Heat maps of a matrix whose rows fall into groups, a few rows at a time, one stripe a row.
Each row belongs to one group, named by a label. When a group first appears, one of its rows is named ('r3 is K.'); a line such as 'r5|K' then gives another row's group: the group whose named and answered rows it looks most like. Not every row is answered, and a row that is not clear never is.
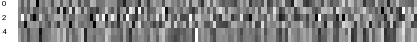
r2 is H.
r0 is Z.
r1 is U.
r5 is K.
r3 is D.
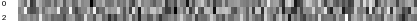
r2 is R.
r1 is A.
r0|H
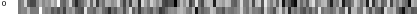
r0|A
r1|R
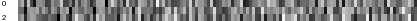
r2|D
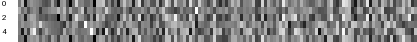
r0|D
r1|K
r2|D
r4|Z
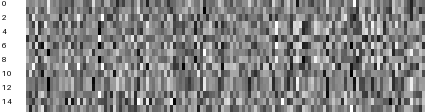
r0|R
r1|R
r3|H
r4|H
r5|Z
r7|K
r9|A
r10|H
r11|K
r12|K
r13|Z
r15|Z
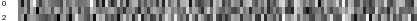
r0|Z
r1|Z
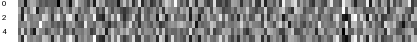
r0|D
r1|Z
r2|A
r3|R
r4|H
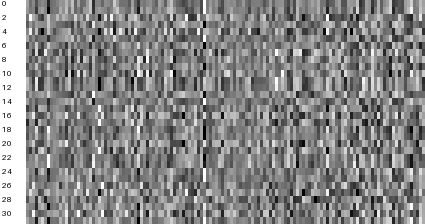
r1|K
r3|R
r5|K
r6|R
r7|H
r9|R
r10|U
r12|H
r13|R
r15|Z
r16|A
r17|Z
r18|R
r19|R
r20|A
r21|Z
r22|R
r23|R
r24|K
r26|A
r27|H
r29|K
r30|A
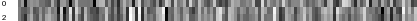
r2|U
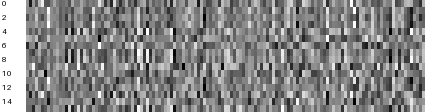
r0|Z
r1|R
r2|R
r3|R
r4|U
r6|Z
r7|U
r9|A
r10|Z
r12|R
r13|Z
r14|K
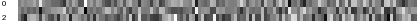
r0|R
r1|K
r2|D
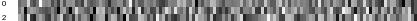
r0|R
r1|D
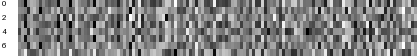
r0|D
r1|K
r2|U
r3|D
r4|Z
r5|D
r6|K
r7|A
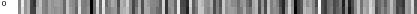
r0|H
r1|H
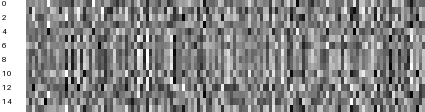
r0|R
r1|A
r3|R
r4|K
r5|U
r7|U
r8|U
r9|U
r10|A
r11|U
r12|D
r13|R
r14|Z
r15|A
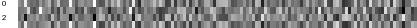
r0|A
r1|R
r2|D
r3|A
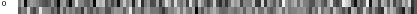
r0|D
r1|R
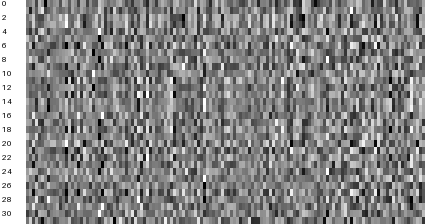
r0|Z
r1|Z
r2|A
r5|H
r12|K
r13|U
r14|K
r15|K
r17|H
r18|U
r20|A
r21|D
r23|D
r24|H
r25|K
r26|R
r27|D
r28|R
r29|A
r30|Z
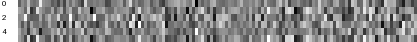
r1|H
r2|A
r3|U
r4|K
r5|H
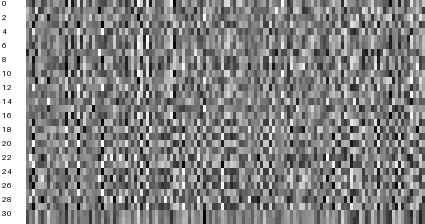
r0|U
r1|H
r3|D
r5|U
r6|U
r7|Z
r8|D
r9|D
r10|U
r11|K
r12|A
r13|U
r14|R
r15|K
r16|U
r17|D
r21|D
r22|H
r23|A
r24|D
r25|Z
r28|H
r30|R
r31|R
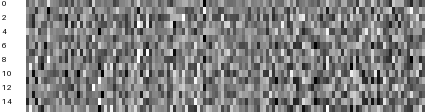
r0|R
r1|K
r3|U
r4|H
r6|Z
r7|U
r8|R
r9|H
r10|D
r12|R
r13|D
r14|Z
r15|H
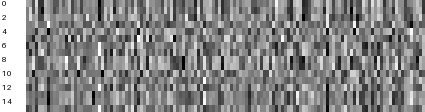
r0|H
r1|H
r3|R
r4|K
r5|U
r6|Z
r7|Z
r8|A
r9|A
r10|D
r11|K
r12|Z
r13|K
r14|K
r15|Z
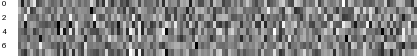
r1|H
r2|A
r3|D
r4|U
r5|K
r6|R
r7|U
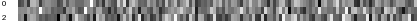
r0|Z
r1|R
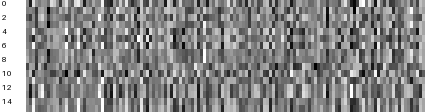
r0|A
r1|K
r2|Z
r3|K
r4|A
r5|U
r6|A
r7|K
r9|Z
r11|A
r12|Z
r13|Z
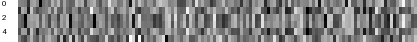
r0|K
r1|Z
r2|D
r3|D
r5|U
